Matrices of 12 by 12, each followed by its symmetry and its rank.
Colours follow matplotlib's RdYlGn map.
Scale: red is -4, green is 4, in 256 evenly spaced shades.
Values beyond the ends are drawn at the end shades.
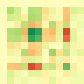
symmetric, rank two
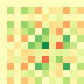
symmetric, rank two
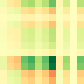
neither, rank one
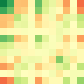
symmetric, rank two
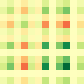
symmetric, rank one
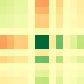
symmetric, rank one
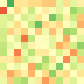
antisymmetric, full rank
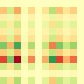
neither, rank one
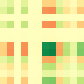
symmetric, rank one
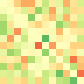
antisymmetric, full rank
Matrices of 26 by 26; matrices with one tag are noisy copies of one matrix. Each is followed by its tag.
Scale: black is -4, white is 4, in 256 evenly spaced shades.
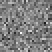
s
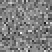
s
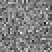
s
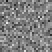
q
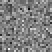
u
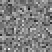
u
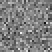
s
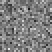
u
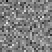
q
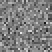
s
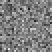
u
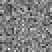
u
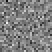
q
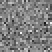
s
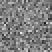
s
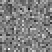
u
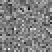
u
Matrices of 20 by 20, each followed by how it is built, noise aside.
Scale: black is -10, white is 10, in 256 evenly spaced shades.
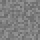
noise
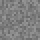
noise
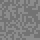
noise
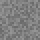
noise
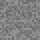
noise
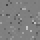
sparse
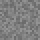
noise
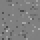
sparse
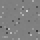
sparse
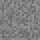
noise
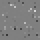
sparse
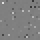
sparse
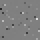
sparse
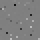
sparse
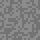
noise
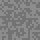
noise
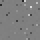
sparse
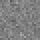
noise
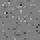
sparse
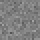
noise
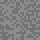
noise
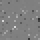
sparse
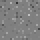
sparse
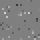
sparse
